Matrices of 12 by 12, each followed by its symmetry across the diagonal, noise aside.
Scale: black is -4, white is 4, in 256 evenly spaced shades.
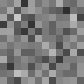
symmetric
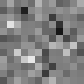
antisymmetric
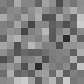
symmetric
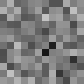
symmetric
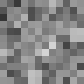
symmetric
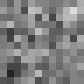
antisymmetric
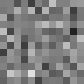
antisymmetric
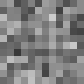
antisymmetric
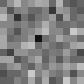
symmetric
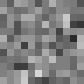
antisymmetric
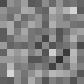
symmetric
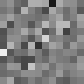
antisymmetric
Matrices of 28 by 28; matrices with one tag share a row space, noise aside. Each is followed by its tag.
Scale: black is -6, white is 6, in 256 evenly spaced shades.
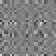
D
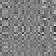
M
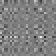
D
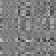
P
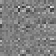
P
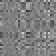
P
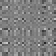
M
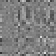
P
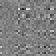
P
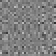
M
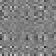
D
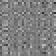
M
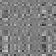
M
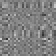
M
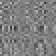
D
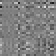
P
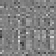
P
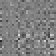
P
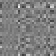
P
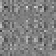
D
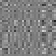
M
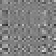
M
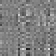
P
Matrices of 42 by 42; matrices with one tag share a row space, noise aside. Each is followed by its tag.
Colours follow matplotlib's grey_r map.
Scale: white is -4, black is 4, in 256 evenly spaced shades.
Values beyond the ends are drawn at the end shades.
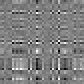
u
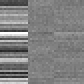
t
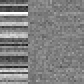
t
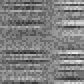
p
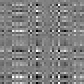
u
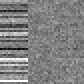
t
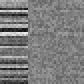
t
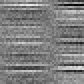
p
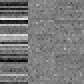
t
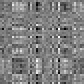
u
